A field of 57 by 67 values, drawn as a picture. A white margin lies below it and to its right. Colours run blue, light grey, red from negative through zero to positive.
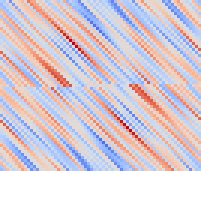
Slope: none. Grain: diagonal, down to the right. Average level on the scale: 50%. Histogram: bell-shaped. Symmetry: a half turn.
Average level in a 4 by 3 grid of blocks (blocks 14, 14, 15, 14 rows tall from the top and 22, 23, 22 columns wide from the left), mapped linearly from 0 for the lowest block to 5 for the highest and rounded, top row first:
4 0 1
5 2 3
3 2 5
1 0 4
